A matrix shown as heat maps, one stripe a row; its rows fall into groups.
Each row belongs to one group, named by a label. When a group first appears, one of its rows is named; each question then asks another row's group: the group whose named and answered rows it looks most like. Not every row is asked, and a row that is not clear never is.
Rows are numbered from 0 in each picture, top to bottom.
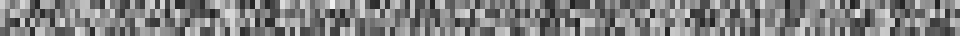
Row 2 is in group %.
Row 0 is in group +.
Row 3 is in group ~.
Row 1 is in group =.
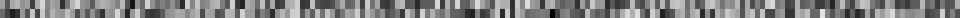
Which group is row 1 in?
%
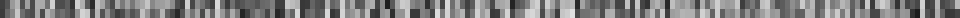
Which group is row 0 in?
~
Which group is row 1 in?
~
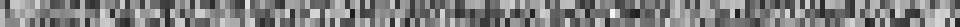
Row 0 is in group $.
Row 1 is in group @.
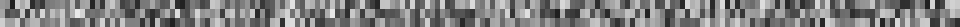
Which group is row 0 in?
+
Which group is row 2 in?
$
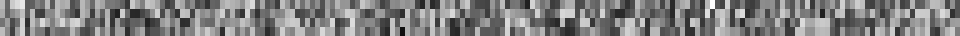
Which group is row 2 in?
%
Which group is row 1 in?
$
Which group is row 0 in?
=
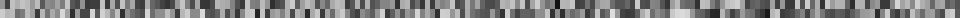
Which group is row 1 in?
@
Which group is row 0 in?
$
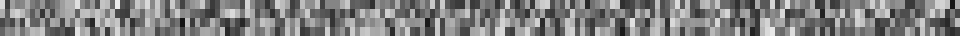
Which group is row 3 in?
~
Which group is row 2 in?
~
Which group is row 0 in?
@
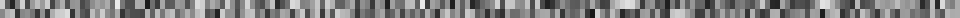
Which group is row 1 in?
@
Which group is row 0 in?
%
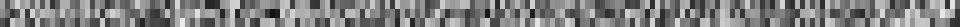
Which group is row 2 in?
$
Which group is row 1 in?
%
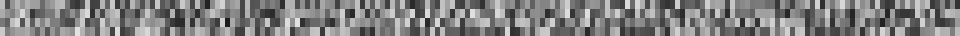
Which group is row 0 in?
$
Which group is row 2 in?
~
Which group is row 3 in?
@
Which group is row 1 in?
+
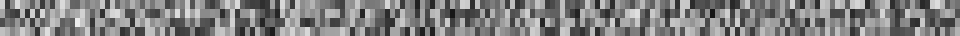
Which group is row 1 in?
%
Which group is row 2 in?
~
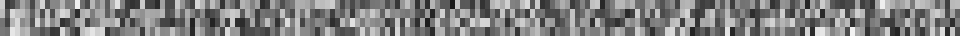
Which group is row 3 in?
=
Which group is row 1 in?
=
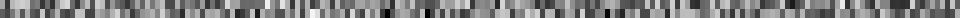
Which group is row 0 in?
=
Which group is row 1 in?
~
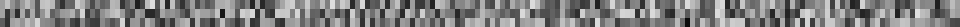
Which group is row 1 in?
%
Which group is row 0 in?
+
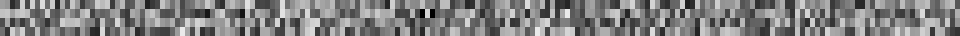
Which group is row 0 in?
%
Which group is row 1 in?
+
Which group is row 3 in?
$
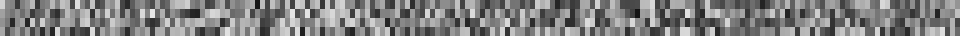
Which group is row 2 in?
%
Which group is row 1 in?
+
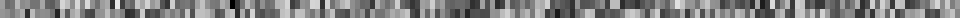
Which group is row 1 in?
%
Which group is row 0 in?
@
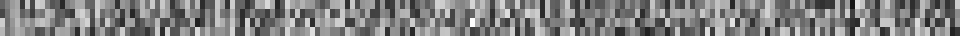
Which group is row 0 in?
~
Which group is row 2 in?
+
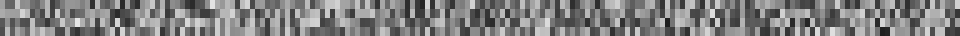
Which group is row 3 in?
$
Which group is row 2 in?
@
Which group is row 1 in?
=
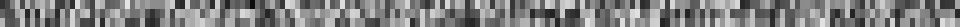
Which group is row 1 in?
%
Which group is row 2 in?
%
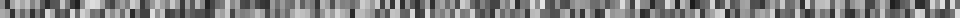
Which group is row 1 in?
+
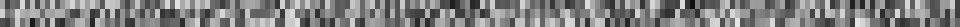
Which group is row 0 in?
%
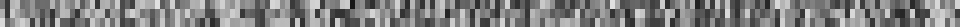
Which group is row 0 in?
@
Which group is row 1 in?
=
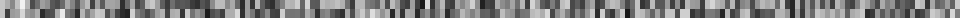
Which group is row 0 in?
+
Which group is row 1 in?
=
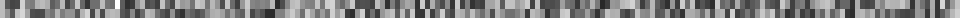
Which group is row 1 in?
+
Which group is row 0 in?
%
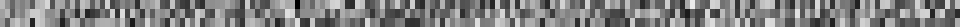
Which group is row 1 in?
$
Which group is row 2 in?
~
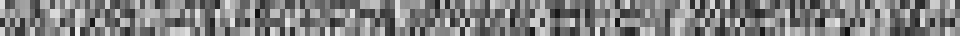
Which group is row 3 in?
@
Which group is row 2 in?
~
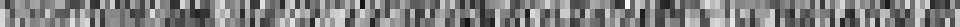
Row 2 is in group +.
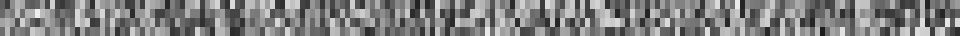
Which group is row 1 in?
~
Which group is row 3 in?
$
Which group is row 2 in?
+
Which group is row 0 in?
~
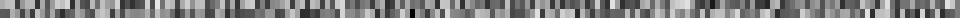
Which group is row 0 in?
@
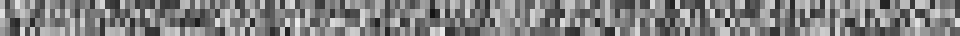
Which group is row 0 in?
$
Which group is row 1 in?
=
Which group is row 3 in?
%
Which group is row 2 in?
+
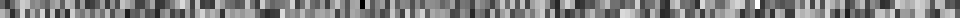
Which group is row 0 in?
$
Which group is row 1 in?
%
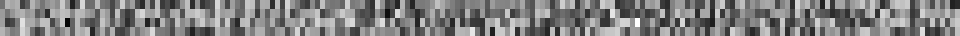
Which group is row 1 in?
@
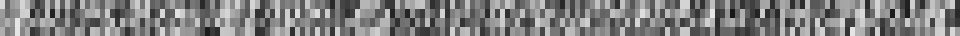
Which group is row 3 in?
=
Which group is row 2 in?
$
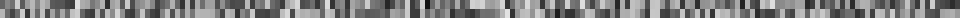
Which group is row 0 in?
~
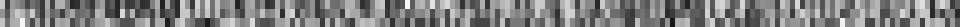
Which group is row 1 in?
$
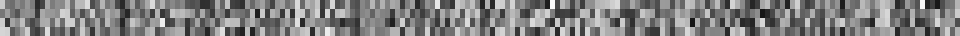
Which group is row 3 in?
+
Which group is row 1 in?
@
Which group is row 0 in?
+
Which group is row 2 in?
=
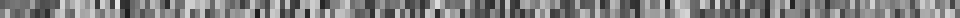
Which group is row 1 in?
@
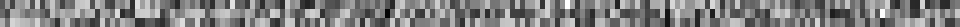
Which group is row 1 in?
@
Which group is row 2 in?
$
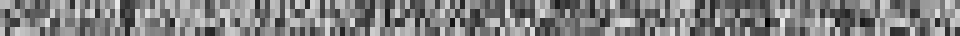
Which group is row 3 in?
=
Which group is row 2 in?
%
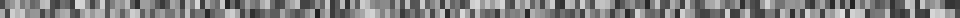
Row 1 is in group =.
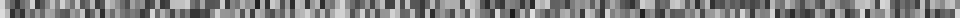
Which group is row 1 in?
+
